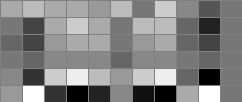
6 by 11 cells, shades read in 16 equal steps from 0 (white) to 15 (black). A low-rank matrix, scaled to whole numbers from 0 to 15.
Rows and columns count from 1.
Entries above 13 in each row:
0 0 0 0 1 3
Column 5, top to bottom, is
6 5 5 7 4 13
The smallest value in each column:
5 0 3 1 4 4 3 1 5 0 8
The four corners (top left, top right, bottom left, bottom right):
5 8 6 8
